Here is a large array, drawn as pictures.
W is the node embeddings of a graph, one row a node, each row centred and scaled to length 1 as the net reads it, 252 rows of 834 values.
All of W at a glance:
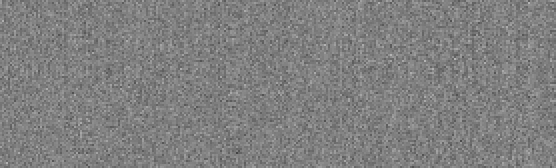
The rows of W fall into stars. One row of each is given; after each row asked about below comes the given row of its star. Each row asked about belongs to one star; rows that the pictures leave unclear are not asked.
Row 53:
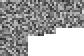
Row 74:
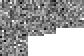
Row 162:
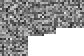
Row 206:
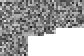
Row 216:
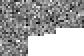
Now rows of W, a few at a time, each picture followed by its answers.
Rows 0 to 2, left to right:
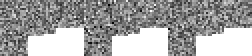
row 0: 206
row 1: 74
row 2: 74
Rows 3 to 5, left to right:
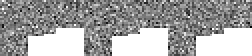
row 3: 53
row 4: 162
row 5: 53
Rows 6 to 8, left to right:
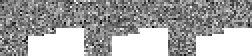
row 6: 53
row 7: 206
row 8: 53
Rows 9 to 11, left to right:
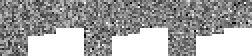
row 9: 216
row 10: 74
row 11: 53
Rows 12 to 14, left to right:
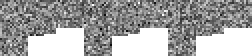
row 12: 162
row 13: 53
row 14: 216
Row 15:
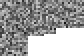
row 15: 74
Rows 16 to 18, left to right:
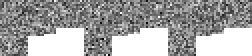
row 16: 162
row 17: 206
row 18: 206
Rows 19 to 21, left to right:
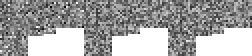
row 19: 53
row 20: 216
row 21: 216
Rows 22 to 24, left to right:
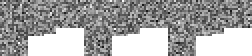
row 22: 216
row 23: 206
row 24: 74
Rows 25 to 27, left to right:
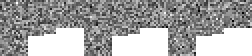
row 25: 216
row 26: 53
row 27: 162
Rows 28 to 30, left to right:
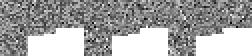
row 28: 206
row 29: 74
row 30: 206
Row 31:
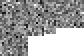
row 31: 216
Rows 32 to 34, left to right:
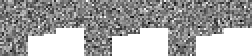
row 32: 206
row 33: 53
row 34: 206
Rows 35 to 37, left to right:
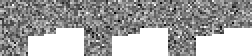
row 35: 162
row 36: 74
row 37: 53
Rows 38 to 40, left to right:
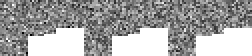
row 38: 162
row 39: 162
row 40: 206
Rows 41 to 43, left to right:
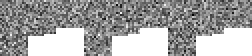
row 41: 53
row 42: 206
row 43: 74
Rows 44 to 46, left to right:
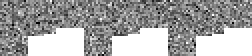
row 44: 216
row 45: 162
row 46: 53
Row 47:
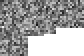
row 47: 216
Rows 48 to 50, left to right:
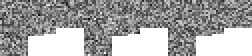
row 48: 216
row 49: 53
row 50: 74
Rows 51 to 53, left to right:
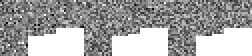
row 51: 53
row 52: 74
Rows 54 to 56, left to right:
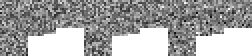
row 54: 74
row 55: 206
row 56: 216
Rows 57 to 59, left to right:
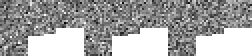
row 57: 53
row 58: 162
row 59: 74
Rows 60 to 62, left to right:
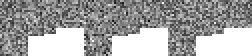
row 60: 53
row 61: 162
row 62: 162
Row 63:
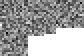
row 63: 53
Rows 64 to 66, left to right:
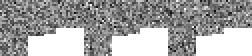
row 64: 162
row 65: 206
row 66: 216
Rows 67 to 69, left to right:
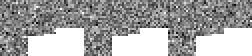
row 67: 216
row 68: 53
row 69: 216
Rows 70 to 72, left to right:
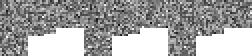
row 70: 162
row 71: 53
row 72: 216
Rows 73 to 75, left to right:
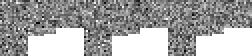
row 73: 216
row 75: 216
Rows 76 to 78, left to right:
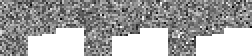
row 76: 206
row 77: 53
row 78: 53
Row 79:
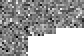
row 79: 216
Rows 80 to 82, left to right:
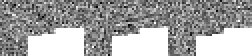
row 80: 206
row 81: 206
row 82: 162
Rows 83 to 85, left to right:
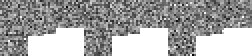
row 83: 162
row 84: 216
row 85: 206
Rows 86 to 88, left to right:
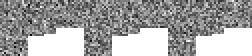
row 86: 162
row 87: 53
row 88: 74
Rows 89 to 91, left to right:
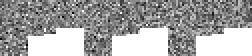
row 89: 53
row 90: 206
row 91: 206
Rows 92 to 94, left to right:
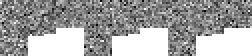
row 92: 74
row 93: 216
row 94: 162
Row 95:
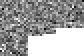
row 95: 206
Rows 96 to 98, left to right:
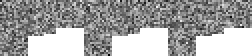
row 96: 53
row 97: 206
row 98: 162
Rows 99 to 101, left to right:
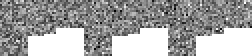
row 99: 216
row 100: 162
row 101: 53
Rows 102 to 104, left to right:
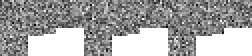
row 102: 53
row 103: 53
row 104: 162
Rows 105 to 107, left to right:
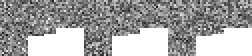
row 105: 162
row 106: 53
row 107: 206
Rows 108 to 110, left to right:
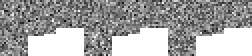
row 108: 162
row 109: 162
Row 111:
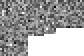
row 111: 162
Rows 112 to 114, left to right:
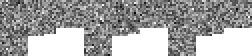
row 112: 74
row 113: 206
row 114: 53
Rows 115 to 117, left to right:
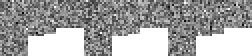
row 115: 162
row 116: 53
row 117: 216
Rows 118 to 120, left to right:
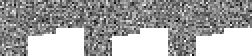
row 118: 206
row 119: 162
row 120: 206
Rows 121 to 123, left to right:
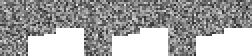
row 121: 216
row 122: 162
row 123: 162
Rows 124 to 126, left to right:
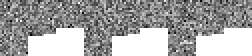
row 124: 162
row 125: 53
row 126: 216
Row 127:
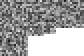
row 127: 206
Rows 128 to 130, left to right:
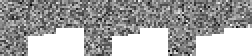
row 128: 74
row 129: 216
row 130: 206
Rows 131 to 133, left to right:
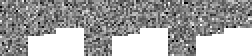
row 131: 216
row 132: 162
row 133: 74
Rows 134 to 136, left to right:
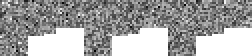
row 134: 216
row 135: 206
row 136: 74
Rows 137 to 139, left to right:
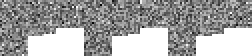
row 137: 206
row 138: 74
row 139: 74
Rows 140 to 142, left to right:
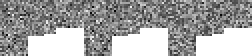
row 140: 162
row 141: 162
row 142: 53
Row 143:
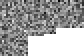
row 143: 162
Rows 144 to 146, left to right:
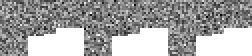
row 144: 74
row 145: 74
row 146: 206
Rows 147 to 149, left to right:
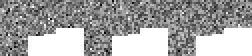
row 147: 162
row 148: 74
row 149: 206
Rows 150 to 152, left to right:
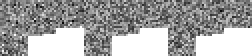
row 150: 206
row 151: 206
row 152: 74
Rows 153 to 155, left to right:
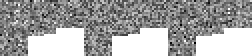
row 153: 74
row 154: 162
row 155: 216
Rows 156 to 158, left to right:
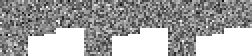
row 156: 162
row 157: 162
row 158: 74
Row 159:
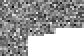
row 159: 206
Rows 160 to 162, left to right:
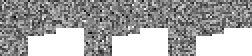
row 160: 216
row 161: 216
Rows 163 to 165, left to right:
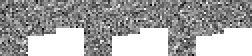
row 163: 216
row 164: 216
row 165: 206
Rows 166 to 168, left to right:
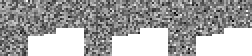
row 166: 74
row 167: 216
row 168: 162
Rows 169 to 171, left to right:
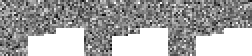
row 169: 206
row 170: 53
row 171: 206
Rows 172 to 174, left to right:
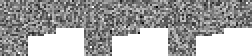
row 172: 162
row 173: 216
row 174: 162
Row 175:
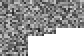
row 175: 53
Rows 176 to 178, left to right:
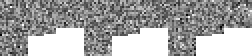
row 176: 74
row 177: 162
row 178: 53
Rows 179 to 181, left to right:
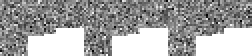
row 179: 206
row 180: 206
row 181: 206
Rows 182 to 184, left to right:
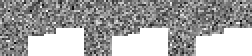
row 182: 162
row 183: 74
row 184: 206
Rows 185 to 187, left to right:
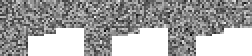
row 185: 53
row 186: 206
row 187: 74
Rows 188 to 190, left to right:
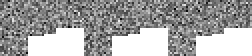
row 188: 162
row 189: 162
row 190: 162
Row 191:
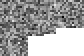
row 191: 162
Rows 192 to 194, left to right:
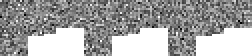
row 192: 74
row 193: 206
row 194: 162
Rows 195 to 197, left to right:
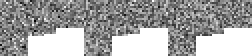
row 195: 74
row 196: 216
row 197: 53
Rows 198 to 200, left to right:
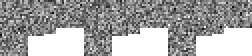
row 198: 74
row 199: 216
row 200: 53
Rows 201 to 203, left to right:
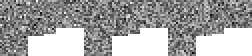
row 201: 53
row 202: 53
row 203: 74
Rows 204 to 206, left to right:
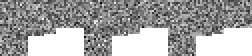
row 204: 216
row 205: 74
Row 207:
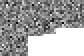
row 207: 206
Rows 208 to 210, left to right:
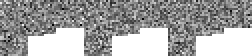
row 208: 74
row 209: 206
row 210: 74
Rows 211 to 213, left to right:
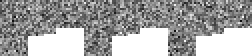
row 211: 216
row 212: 74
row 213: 206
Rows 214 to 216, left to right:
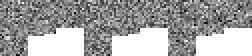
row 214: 162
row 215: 74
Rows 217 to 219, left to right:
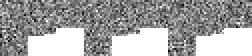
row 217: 74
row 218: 206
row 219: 206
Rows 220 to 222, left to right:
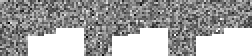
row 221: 162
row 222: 216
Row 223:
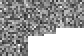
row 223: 74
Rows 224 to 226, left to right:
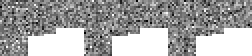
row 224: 216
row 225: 216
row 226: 216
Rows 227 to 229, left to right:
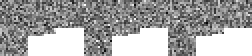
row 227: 206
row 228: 74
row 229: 216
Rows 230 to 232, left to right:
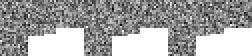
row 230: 216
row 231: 53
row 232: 206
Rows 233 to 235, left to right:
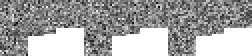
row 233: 162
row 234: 206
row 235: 206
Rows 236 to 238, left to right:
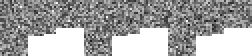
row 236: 53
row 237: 206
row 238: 206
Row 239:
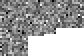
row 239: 162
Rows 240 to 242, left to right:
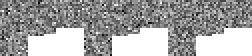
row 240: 162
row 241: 53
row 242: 74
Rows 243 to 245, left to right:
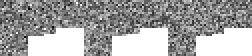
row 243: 53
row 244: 206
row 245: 162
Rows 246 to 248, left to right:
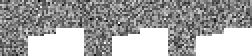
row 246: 162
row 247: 216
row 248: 206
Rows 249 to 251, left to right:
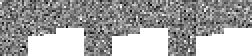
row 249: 74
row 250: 216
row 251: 216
